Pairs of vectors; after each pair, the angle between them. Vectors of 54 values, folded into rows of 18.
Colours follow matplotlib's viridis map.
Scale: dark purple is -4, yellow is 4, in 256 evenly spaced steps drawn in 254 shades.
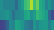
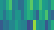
partly aligned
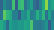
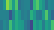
partly opposed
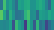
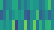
nearly opposite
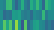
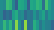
nearly parallel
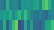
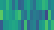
partly aligned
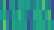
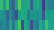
orthogonal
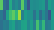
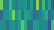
partly aligned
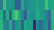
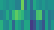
partly aligned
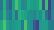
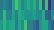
nearly parallel
